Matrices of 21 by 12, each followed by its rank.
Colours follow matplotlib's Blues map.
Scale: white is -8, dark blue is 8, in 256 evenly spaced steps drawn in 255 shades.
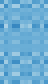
one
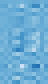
two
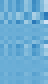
one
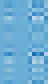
one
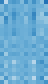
two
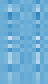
one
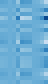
one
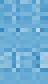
two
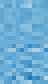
two
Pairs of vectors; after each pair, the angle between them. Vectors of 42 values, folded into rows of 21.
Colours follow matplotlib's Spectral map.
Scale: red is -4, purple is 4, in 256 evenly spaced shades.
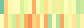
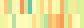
orthogonal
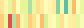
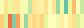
nearly parallel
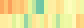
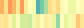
nearly parallel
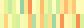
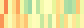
partly opposed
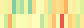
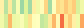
nearly parallel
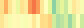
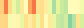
nearly parallel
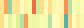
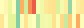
partly aligned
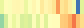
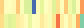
orthogonal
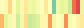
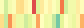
orthogonal
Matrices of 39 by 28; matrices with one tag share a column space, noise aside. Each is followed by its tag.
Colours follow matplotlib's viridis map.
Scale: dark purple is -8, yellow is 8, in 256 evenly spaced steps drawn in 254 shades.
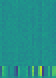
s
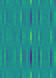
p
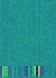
s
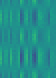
p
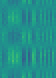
p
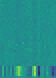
s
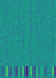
s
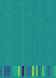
s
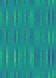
p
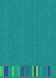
s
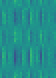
p
